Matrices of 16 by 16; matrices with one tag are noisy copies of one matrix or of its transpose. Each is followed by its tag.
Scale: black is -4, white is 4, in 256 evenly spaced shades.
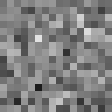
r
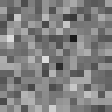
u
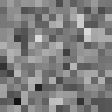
r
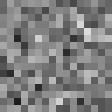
r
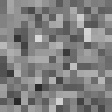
r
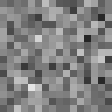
r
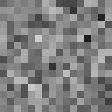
r
